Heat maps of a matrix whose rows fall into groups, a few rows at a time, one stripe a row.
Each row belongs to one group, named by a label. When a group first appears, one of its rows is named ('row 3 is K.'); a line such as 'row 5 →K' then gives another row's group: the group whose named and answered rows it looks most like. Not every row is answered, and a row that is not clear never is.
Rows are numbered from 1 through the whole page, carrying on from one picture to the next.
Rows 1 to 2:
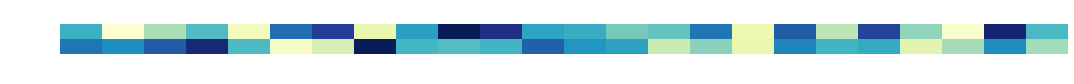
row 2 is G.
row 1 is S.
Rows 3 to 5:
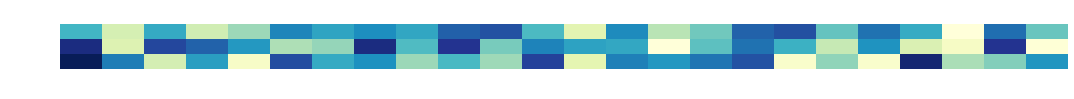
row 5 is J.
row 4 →G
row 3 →S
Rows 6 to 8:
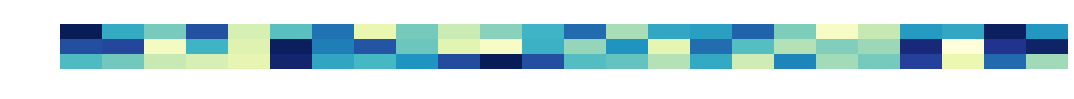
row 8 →S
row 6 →J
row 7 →J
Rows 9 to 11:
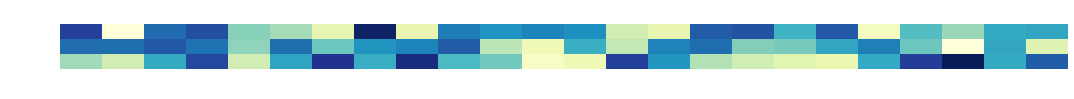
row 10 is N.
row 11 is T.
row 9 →G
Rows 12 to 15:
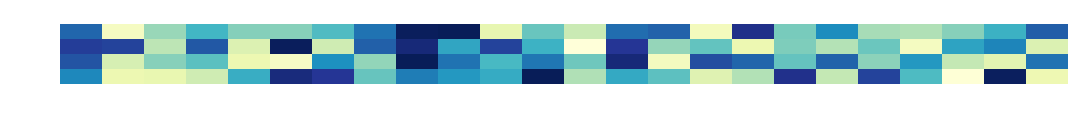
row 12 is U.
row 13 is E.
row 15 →S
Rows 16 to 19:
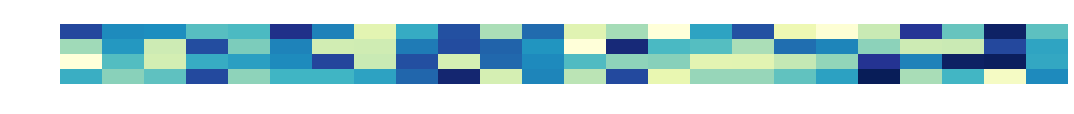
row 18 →T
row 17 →E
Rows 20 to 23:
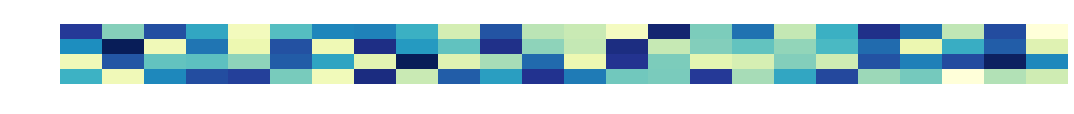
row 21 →E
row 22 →T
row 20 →N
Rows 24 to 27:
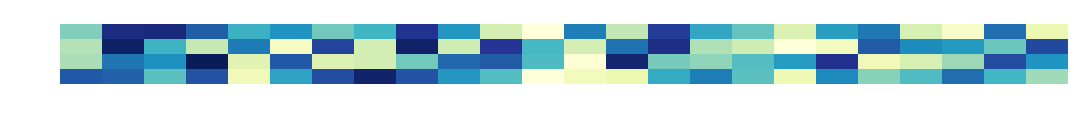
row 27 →N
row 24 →N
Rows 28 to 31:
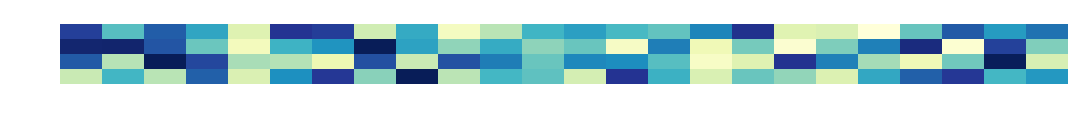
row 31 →T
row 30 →G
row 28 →J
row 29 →N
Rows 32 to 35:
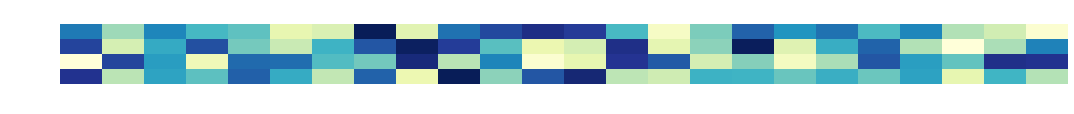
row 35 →G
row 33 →U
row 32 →G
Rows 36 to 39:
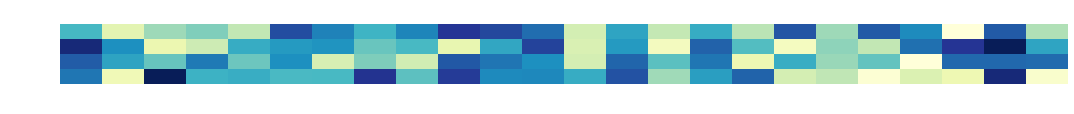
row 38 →E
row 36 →S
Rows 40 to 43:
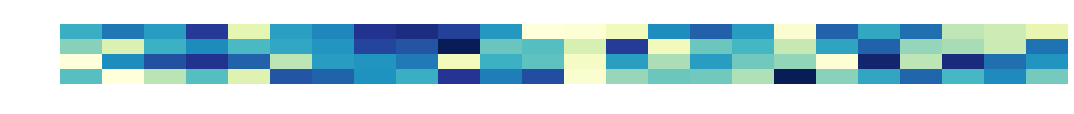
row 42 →T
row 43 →S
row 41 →U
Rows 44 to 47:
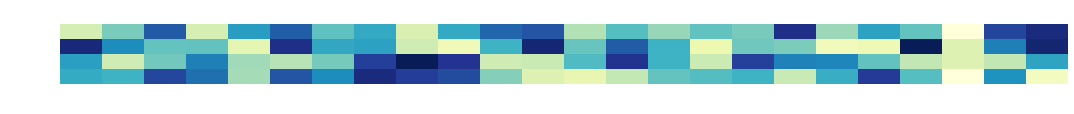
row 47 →N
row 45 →J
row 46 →U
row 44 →S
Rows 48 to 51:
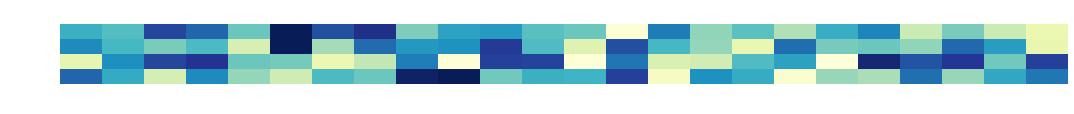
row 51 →U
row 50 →T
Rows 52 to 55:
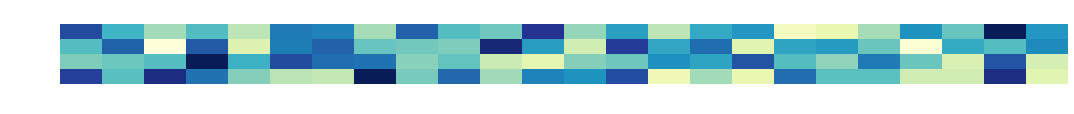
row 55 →G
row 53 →E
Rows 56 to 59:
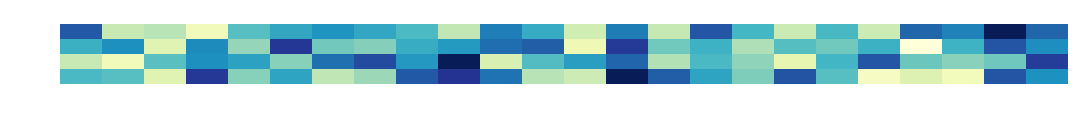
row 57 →E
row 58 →U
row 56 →J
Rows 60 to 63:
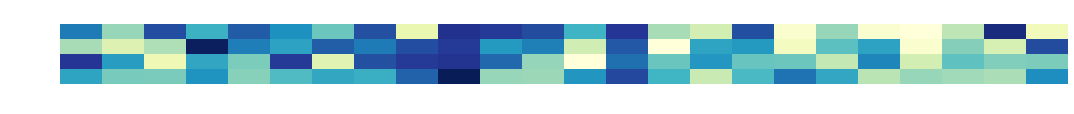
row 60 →G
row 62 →E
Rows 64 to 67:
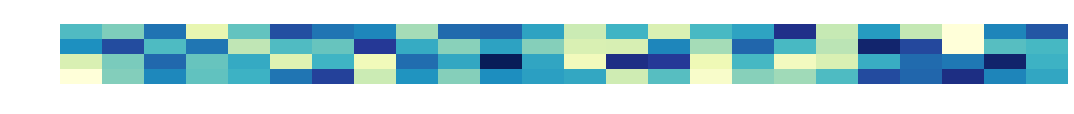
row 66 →T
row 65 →N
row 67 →T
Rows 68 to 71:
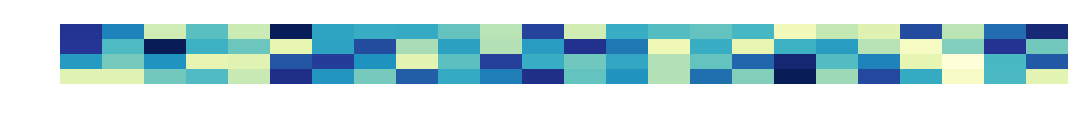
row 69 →G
